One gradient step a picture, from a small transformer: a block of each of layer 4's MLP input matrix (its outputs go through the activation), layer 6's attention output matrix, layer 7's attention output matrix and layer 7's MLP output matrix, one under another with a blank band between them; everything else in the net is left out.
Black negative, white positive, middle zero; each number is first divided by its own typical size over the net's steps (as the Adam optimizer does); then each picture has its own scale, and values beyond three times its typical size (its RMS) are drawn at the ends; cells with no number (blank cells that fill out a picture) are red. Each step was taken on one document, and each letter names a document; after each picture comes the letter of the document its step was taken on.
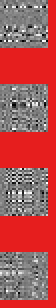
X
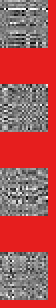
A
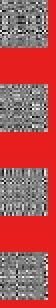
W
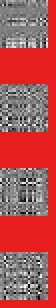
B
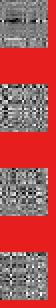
A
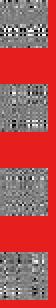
X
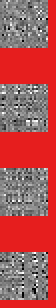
X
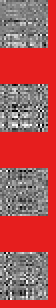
A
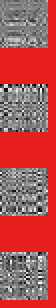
A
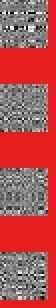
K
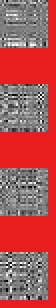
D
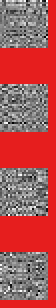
B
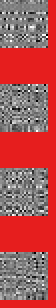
K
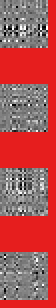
X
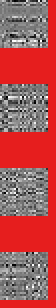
B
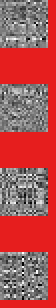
B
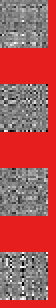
D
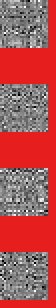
K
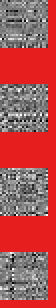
A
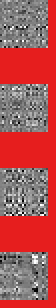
X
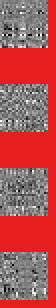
X
